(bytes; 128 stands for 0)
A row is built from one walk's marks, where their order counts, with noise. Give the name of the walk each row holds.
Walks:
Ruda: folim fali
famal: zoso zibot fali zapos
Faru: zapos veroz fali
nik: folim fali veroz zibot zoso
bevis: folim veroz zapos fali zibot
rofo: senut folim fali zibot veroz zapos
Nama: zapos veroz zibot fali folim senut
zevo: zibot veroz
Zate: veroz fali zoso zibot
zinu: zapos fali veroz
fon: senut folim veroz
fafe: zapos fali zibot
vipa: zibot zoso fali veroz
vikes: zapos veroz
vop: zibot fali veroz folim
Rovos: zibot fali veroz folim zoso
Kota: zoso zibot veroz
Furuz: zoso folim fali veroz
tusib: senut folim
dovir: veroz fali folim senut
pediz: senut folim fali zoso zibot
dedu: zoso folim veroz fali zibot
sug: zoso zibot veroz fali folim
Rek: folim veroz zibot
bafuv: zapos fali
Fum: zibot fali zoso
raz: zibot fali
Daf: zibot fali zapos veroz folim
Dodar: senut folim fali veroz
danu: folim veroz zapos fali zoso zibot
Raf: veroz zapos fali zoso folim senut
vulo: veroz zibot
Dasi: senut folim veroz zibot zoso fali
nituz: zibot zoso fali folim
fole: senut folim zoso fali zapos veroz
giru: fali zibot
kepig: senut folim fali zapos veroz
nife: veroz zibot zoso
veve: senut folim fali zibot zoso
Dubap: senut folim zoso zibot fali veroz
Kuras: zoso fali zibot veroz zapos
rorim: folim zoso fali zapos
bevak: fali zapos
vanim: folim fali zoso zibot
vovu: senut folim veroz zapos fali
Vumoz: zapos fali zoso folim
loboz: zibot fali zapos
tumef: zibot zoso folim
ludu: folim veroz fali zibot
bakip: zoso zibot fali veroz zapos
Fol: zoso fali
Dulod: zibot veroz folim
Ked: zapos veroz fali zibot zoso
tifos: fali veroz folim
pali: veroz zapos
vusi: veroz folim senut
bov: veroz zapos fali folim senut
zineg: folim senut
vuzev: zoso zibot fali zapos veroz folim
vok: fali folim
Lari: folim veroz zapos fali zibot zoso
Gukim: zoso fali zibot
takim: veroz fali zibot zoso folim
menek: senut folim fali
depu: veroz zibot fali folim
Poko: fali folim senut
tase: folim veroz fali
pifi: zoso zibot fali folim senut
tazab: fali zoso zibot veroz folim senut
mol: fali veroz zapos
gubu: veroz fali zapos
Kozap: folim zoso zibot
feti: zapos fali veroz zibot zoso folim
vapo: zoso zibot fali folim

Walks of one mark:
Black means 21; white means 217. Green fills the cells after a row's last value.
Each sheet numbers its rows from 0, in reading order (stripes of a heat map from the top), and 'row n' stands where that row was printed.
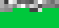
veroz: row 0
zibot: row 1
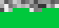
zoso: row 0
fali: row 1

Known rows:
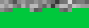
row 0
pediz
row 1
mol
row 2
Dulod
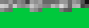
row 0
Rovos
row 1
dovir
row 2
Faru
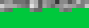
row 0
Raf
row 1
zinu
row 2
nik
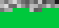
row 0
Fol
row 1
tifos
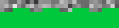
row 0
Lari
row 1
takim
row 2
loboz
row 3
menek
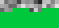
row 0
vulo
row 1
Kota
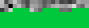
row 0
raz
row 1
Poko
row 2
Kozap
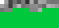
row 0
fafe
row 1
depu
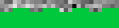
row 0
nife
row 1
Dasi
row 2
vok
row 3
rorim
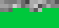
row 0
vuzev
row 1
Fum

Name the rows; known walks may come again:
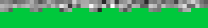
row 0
tazab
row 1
veve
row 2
zevo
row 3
fon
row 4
Daf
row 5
Rovos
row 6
Fol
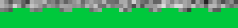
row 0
Ked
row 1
gubu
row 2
sug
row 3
Kuras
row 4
bevak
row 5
nife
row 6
vovu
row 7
danu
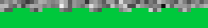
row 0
mol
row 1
nituz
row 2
zinu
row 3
Dodar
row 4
Gukim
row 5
vok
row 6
pifi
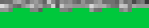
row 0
Furuz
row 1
menek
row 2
Zate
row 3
Raf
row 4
dedu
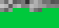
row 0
vop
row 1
bov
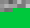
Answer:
nik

